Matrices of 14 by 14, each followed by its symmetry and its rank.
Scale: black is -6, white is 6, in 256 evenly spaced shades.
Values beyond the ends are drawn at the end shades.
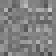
neither, rank three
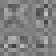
antisymmetric, rank two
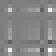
symmetric, rank one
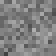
neither, full rank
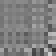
antisymmetric, rank two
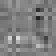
antisymmetric, rank two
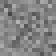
neither, full rank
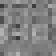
neither, rank three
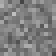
neither, full rank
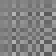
symmetric, rank one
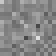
symmetric, rank three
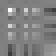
symmetric, rank one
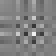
symmetric, rank one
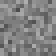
neither, full rank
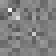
symmetric, rank three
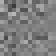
neither, rank three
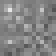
symmetric, rank three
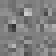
antisymmetric, rank two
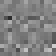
neither, rank three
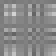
symmetric, rank one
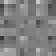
antisymmetric, rank two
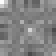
symmetric, rank three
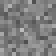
neither, full rank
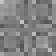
symmetric, rank three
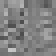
neither, rank three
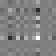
symmetric, rank one
